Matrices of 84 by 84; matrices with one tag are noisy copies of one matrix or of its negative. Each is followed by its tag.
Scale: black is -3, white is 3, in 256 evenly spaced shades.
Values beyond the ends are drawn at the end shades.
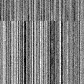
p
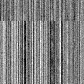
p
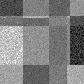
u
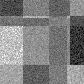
u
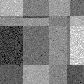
u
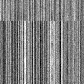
p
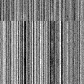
p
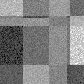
u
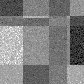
u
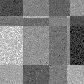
u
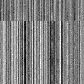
p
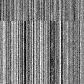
p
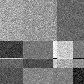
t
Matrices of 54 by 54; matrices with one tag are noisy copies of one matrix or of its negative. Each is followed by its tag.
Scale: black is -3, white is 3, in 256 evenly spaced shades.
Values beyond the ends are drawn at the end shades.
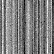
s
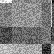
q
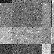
q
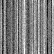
s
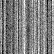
s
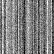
s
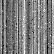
s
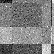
q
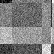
q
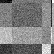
q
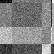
q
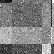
q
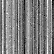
s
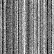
s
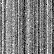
s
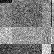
q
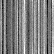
s
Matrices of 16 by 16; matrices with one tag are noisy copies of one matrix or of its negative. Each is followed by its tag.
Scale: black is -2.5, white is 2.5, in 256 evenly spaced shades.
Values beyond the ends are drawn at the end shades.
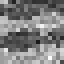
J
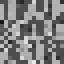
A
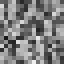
A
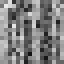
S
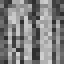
S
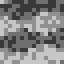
J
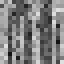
S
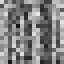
S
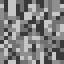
A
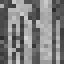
S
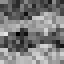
J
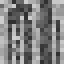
S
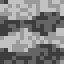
J
